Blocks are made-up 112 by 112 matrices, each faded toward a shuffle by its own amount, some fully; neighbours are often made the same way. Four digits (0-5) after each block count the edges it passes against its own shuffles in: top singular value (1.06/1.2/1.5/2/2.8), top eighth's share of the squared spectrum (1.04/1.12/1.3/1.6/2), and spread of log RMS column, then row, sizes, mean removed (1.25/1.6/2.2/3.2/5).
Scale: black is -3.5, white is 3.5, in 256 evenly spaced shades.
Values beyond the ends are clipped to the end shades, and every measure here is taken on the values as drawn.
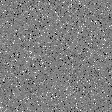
0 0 0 0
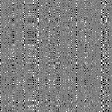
5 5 4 2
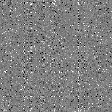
4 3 2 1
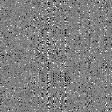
4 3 3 1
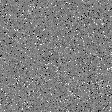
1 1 0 0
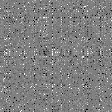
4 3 2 2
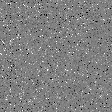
2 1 0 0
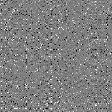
4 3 2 2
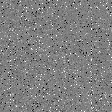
3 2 1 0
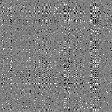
5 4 3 3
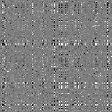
5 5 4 3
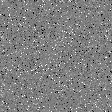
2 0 0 0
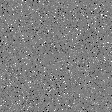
0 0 0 0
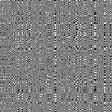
5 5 4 3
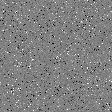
0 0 0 0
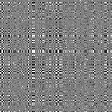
5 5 4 4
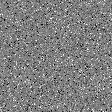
2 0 0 0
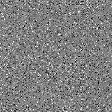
4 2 1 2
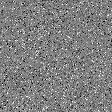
2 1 0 0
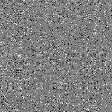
4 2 1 1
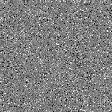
4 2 1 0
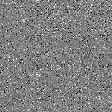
4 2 0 1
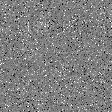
2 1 0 0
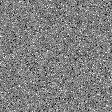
1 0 0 0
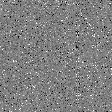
3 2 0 1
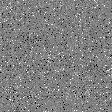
3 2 0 1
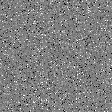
3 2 0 0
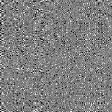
5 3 3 2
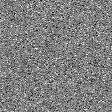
2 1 0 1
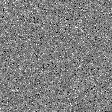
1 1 0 0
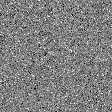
1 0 0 0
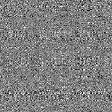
4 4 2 3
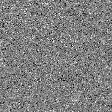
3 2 0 1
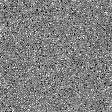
0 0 0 0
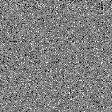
3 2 1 2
